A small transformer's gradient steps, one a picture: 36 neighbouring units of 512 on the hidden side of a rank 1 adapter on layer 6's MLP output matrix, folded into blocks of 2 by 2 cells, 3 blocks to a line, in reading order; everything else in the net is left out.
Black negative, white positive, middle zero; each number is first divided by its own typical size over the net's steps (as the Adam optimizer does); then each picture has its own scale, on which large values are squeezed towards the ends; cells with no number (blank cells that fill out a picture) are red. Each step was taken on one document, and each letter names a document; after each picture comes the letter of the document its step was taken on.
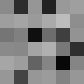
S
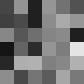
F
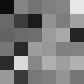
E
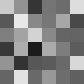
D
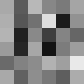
E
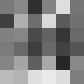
S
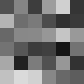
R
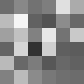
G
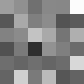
D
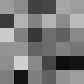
S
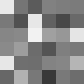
E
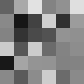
D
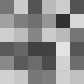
R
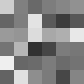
E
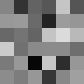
F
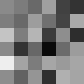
G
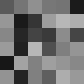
D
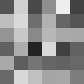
G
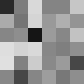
E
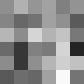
S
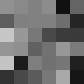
R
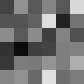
D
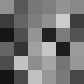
R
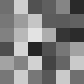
F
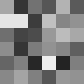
F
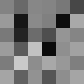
D
